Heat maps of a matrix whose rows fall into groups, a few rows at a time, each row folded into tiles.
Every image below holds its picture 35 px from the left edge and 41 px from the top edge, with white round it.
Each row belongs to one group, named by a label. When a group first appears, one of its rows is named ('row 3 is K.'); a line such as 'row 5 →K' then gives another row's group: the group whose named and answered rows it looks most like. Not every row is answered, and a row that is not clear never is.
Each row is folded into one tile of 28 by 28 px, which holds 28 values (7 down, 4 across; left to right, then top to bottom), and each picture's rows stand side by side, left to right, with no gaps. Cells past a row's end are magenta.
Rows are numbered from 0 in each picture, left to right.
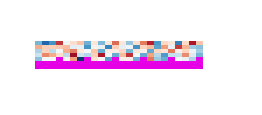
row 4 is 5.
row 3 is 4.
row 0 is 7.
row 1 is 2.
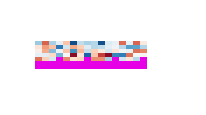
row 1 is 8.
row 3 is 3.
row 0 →2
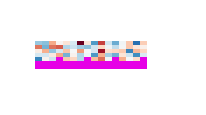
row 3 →8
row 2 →2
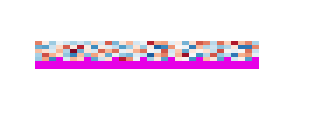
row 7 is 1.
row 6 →3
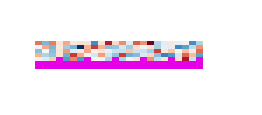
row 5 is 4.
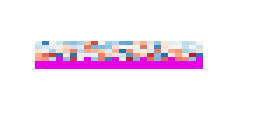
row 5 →4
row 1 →7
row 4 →5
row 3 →7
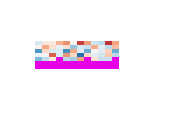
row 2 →1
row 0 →7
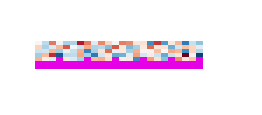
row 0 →1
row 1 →1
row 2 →1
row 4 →2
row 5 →8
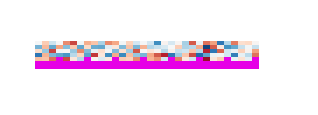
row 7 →3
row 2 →5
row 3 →8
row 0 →8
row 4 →4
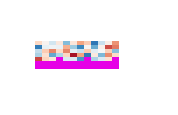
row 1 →4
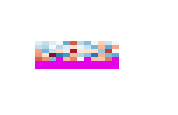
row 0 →4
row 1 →2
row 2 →8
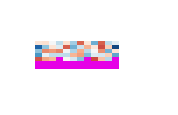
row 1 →1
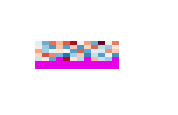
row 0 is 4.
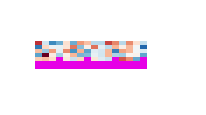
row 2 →1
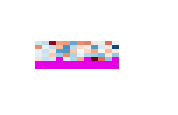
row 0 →1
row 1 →5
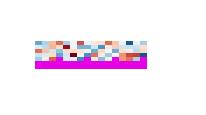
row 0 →7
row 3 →4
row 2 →5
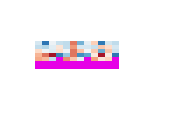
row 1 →2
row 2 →8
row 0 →4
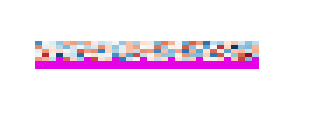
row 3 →7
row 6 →7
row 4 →8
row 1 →3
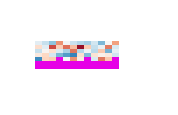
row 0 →7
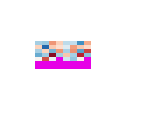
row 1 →7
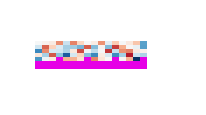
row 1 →1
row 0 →7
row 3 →2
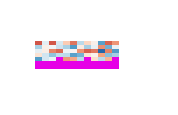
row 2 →8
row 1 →3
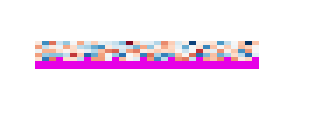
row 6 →8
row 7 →8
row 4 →5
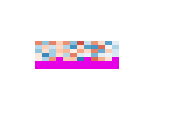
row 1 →3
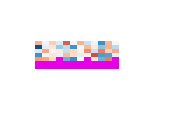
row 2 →5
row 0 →3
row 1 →5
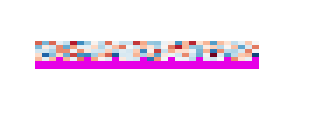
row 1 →8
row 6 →8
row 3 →1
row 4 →7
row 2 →1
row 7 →1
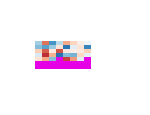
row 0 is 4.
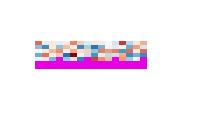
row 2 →3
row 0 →3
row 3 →5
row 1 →2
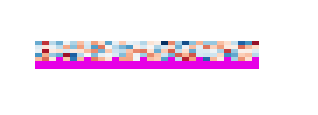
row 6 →7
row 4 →4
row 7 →7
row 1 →5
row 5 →7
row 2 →8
